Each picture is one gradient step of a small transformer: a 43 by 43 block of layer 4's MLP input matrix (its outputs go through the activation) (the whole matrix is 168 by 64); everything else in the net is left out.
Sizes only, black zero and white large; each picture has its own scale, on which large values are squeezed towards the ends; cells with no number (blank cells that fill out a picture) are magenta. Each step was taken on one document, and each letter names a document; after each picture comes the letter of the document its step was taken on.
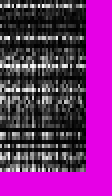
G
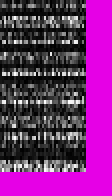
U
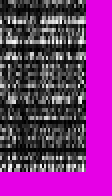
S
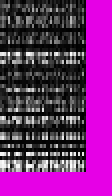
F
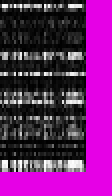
U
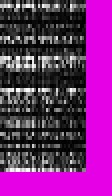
G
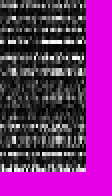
S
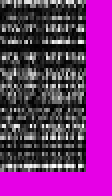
S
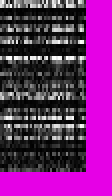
S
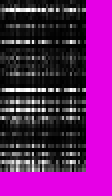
F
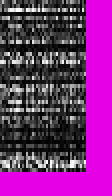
F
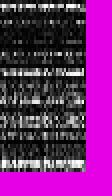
U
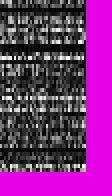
S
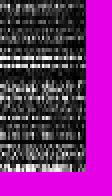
G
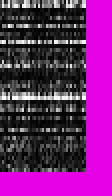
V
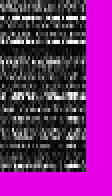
V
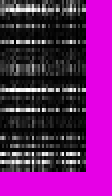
F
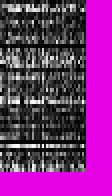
F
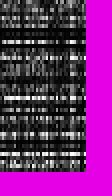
F
